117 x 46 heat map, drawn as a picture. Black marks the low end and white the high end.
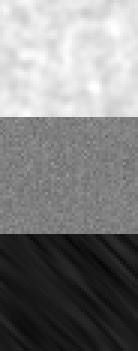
The table splits into 3 rows of 1 panel. Panel 1,1: very high, blotchy, faint in contrast. Panel 2,1: middling, fine-grained, faint in contrast. Panel 3,1: very low, slanting down to the right, faint in contrast.
